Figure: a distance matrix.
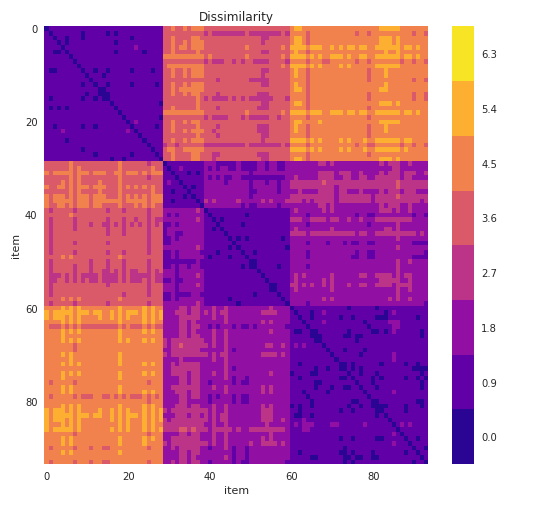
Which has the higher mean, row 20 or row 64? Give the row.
20
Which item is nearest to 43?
41
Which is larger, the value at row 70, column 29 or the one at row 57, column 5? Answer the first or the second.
the second
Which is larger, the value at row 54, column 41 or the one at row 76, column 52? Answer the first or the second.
the second
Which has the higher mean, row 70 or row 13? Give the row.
13
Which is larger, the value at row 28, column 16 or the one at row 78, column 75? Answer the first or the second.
the second
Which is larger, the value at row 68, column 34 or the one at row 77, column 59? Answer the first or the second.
the first
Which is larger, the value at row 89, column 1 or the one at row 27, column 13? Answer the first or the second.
the first
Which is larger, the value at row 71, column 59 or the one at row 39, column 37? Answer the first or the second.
the second
